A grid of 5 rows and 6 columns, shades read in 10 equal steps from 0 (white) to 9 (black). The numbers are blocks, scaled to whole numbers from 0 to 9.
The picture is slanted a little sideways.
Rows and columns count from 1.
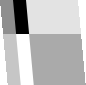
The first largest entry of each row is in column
2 2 3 3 3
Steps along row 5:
down up same same same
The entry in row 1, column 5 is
1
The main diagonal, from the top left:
4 9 3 3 3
